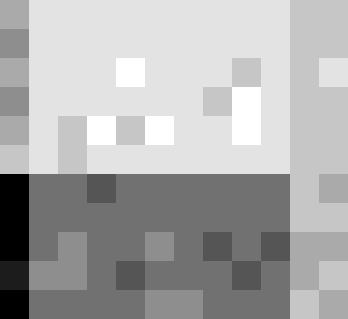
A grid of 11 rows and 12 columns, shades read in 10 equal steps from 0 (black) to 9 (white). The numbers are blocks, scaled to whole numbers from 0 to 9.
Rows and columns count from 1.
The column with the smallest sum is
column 1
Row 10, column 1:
1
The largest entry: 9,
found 5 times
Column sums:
36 69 68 68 67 71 69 66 68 67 75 75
